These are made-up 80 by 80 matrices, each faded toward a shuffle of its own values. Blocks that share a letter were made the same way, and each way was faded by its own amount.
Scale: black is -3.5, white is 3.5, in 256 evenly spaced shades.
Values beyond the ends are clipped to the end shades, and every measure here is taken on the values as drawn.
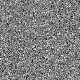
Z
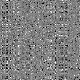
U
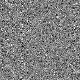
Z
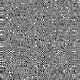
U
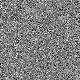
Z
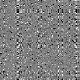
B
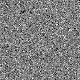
Z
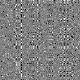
B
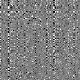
B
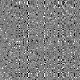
B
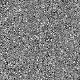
Z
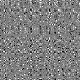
U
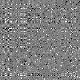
U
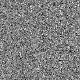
Z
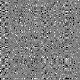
U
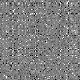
U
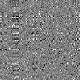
U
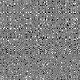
U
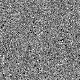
Z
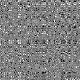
U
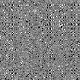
U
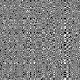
B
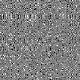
U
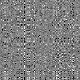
B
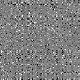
U
